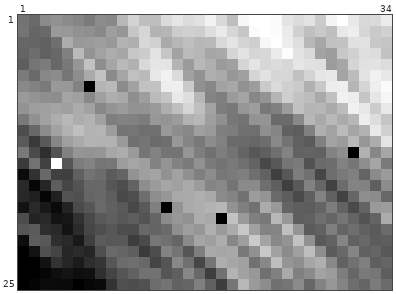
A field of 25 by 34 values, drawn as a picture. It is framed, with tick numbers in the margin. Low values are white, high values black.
Lone odd cells: 5, 4 higher and 1 lower than their neighbours. Histogram: bell-shaped. Slope: up to the bottom left. Ninth with the highest average: bottom left.
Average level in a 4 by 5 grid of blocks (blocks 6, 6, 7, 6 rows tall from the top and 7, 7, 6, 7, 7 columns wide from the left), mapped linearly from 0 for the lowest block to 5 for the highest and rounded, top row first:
2 1 1 0 0
2 2 2 2 1
4 3 2 3 3
5 4 2 2 3
